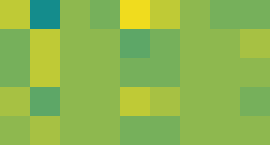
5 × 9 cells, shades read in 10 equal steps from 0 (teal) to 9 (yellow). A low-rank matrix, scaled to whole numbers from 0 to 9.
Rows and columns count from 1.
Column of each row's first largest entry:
5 2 2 5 2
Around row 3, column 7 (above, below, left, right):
5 5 4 5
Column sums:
26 23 25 24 27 25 25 24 24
